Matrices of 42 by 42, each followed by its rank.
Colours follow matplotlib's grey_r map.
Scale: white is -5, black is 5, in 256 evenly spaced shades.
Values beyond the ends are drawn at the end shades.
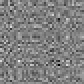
five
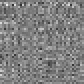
five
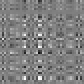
two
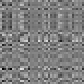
two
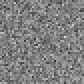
full rank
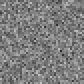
full rank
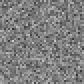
full rank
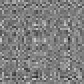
five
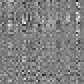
five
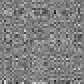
five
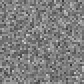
full rank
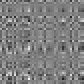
two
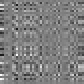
two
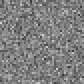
full rank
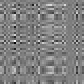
two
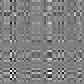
two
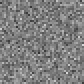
full rank
